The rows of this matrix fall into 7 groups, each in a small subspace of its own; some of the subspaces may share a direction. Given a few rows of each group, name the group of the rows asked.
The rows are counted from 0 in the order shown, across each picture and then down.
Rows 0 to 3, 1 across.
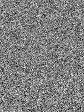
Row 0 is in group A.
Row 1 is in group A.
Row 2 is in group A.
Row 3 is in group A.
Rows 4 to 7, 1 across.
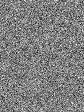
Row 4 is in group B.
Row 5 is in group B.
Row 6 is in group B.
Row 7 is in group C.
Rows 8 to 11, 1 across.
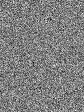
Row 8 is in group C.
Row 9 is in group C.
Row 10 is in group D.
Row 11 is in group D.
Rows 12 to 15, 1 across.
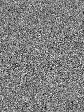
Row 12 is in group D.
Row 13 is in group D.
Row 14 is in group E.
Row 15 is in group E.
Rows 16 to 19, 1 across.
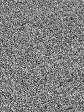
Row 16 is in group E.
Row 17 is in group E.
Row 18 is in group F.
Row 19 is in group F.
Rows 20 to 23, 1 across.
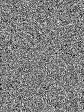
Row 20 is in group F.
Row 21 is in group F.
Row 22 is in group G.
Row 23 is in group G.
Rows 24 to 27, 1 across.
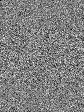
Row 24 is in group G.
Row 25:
B
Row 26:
D
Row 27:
B
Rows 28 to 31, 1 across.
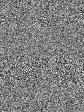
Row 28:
B
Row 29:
D
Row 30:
G
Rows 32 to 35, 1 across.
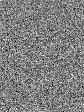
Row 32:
G
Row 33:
A
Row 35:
B
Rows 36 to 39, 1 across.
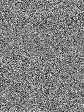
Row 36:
C
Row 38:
C
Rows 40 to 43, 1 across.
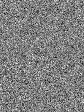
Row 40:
A
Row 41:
A
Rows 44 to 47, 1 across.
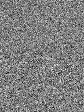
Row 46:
D
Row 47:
G
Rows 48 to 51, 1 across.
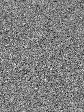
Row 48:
E
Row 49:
D
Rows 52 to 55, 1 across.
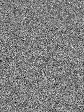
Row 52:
E
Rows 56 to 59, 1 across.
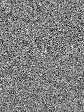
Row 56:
F
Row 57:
E
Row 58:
A
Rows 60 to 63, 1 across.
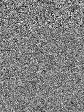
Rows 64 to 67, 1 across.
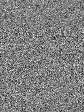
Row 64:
E
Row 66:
G
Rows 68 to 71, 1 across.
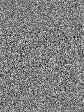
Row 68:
C
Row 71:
D
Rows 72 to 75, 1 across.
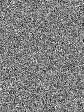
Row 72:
C
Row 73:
D
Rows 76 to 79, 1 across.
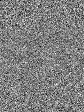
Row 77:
B
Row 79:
A
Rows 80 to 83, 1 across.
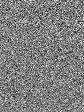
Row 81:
F
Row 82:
B
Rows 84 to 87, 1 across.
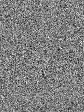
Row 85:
F
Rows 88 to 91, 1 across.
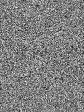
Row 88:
E
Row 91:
G
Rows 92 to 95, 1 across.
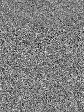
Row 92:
F
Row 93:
E
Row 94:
A
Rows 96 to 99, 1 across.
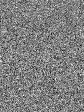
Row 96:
E
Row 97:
F
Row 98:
G
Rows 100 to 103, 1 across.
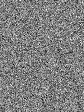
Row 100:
B
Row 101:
F
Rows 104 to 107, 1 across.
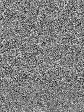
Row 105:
A
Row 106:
A
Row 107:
B
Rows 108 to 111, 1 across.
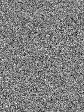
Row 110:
E
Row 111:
A
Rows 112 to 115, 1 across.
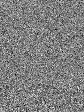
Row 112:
C
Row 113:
F
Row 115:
G
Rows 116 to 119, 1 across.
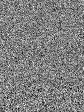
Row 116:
D
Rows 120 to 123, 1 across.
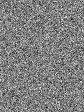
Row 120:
F
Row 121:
B
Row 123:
D
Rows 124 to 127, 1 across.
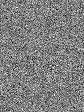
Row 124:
E
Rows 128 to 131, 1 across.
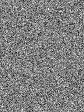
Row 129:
G
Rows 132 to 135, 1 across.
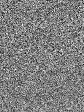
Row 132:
C
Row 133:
D
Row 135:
C
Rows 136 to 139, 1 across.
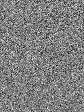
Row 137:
B
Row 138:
E
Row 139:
F
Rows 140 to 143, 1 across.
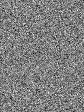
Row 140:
F
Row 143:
F
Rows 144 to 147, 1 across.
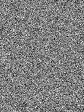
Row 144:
A
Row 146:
F
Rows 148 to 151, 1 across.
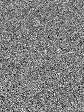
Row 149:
F
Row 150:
D
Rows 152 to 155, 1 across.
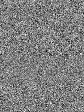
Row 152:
D
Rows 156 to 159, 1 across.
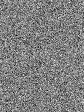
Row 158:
D
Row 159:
G
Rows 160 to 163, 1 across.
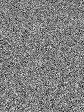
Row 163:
B
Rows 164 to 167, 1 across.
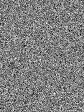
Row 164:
D
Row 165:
E
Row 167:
D
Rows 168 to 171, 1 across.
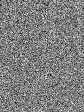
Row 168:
G
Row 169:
G
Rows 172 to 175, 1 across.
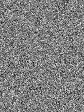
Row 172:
A
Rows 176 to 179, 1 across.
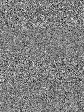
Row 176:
F
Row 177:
E
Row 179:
G
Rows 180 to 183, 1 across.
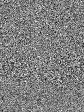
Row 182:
D
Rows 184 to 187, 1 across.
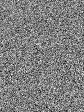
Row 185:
A
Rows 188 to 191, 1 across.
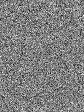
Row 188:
G
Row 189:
E
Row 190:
G
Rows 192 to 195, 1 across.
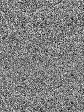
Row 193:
D
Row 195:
E
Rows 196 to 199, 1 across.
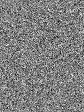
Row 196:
F
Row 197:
D
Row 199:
F
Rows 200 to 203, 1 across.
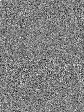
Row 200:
G
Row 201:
F
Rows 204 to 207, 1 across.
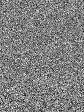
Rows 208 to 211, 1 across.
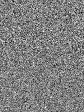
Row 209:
E
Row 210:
D
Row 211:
E
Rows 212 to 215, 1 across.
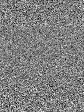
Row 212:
F
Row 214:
A
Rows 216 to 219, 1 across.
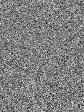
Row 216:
D
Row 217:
F
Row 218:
A
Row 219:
E
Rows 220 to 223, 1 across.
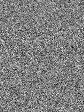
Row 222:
A
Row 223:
A
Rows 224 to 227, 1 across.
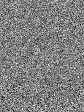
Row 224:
A
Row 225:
A
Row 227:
C
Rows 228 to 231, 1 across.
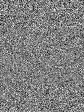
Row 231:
B
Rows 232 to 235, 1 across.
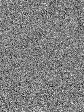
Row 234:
E
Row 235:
B
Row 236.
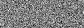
